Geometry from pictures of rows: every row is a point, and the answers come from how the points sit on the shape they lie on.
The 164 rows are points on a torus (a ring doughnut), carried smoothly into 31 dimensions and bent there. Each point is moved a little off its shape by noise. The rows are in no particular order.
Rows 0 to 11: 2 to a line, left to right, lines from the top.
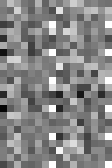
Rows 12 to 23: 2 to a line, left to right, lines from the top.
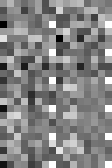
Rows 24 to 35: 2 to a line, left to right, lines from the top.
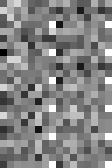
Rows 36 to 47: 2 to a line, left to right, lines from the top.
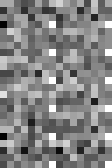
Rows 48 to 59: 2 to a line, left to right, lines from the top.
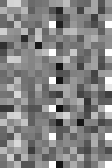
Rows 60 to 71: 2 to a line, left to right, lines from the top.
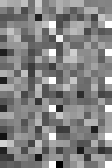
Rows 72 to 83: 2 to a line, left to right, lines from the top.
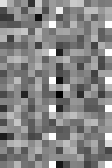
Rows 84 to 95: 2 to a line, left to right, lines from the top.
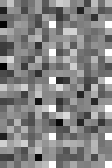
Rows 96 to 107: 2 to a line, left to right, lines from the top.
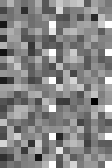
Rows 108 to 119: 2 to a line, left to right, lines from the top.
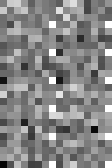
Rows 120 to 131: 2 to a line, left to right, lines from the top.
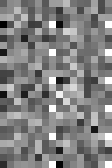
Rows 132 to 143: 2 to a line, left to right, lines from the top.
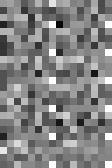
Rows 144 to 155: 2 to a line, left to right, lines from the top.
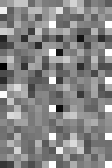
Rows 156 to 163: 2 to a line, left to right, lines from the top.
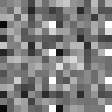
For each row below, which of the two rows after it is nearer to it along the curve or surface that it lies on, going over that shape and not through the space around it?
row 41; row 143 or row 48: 143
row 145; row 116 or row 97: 97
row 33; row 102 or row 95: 95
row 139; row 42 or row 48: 42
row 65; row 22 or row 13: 13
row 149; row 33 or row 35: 33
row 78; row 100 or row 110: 100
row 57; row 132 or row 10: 132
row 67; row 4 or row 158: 158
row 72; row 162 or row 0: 162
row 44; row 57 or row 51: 51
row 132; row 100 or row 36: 36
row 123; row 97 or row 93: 97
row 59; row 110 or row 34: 110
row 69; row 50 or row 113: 113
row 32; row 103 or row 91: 91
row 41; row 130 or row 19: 19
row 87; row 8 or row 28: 28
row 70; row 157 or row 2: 157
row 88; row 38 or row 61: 61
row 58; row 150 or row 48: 150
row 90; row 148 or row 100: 148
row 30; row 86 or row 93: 93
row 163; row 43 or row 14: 43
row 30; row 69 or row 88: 88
